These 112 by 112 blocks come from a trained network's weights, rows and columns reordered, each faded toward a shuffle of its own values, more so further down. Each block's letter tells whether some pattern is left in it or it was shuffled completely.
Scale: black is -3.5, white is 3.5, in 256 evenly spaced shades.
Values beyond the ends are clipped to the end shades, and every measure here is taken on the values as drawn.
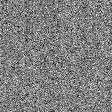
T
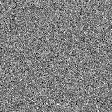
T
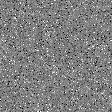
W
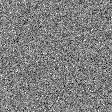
W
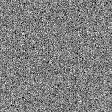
T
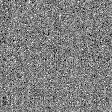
T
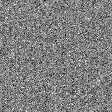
T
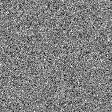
T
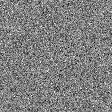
W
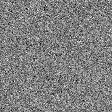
T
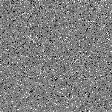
T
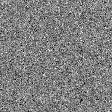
T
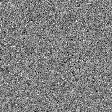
T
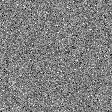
W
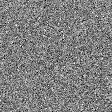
W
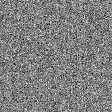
T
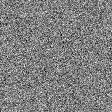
W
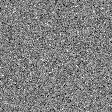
W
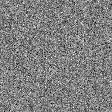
T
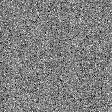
T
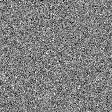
W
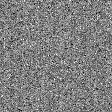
T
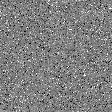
W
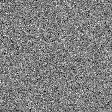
W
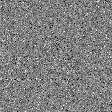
T
